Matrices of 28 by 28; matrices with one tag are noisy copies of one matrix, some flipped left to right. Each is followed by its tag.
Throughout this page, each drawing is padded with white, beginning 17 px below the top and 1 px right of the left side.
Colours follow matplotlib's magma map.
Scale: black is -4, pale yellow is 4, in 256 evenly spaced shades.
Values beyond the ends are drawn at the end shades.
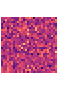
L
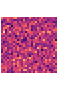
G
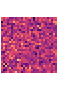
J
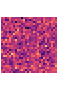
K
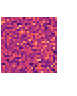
J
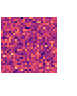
K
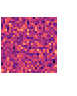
L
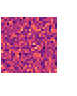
L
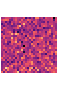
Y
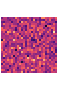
G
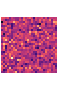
J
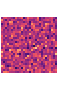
L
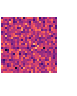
L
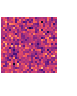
K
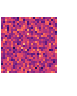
L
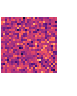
J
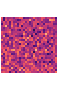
Y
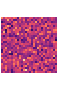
G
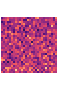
Y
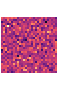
G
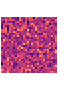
L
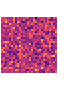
K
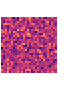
L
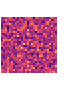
L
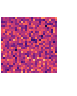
G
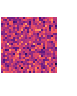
L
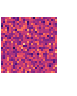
L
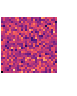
G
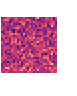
Y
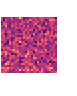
Y
